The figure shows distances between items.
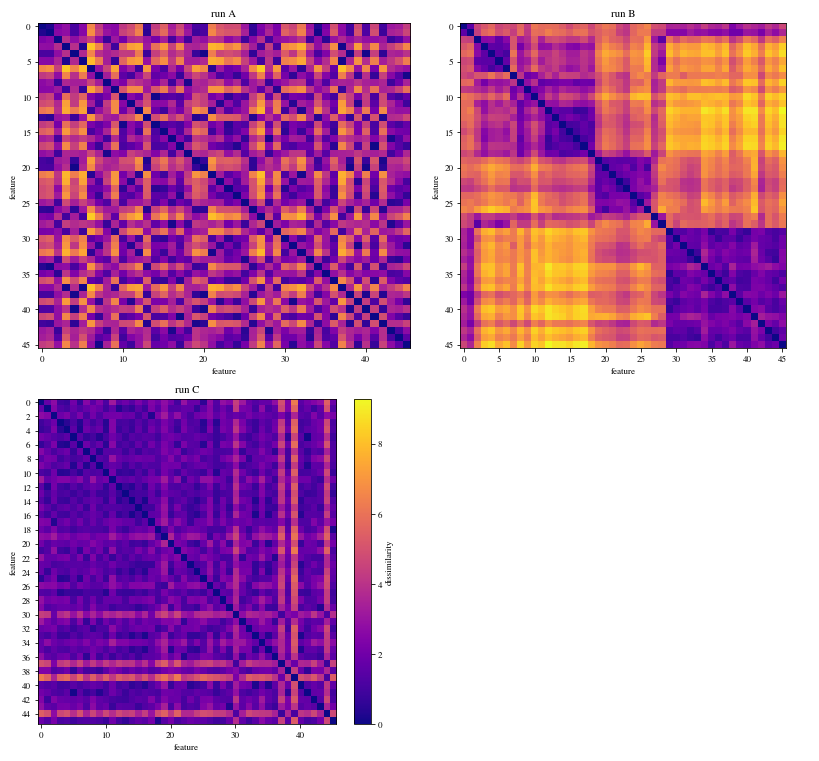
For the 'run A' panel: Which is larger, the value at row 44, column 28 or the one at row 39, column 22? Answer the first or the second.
the first
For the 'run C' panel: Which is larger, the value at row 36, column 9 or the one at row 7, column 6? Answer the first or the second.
the second
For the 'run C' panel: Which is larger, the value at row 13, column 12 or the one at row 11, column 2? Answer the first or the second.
the second
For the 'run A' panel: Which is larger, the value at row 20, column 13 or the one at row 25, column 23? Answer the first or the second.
the second
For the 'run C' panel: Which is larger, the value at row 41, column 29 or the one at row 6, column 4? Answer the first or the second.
the first
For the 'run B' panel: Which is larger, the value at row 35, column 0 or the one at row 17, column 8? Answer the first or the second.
the first
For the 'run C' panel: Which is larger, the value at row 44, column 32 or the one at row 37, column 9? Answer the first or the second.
the first
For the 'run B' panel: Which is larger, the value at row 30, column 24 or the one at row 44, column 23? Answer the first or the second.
the first
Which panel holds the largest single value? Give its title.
run B
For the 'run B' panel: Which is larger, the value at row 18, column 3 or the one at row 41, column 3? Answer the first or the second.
the second
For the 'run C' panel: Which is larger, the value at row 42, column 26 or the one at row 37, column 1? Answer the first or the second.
the second
